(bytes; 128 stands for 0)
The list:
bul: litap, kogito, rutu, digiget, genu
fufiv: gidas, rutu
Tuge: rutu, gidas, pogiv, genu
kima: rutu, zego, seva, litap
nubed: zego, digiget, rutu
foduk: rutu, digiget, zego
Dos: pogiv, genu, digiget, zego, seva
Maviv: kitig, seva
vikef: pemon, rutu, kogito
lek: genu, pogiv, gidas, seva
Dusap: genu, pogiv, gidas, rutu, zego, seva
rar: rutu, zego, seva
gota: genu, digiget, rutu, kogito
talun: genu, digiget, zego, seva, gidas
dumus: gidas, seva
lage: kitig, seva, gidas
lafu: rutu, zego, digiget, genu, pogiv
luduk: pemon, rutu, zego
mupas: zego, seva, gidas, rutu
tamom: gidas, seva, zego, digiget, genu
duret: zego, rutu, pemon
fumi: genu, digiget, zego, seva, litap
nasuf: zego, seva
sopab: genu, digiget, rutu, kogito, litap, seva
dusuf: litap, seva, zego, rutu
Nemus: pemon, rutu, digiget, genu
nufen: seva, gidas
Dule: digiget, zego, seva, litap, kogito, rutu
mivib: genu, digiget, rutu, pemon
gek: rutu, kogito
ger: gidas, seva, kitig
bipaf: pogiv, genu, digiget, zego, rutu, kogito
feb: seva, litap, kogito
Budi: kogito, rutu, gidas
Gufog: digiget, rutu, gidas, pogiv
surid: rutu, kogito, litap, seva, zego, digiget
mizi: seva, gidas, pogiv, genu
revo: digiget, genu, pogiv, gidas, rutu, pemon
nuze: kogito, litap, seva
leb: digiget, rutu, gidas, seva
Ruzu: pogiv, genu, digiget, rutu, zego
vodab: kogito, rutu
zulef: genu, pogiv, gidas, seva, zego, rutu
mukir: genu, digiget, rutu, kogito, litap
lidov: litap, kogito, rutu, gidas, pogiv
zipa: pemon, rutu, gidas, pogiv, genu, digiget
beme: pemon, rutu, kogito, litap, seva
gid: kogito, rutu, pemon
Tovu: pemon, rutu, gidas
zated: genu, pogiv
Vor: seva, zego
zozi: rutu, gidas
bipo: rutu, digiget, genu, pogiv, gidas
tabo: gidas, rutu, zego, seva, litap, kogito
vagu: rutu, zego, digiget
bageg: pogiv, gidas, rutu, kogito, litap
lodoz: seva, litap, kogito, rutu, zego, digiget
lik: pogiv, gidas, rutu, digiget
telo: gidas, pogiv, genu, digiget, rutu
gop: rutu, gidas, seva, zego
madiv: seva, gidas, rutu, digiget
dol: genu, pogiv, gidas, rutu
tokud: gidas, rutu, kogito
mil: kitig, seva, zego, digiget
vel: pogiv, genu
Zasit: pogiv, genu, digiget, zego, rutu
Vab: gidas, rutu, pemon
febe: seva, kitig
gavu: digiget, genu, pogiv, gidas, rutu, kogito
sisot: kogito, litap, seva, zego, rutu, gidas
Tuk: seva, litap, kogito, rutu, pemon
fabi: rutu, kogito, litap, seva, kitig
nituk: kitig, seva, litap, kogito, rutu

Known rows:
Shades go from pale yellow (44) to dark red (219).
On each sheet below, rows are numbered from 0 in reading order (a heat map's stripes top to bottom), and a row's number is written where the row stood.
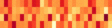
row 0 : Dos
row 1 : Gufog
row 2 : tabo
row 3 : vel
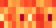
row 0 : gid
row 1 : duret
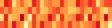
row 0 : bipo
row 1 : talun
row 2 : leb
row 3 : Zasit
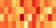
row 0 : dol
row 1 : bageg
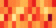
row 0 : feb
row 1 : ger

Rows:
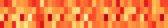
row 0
bipaf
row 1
luduk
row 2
Dule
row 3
Tuk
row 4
sopab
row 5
Dusap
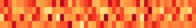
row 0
nasuf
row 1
fabi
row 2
lodoz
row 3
febe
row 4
Maviv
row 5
fumi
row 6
beme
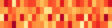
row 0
foduk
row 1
nituk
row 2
madiv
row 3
mivib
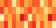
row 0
zozi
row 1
Budi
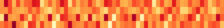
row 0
surid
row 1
lidov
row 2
Vor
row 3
telo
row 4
Vab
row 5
sisot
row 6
dumus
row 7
lage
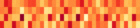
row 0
zated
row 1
vodab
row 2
Nemus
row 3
Tovu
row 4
gavu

